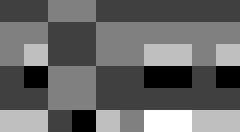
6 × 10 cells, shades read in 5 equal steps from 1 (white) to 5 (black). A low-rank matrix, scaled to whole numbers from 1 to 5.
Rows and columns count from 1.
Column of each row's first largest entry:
1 3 3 2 1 4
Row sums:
38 32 28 42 38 24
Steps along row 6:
same up up down up down same up same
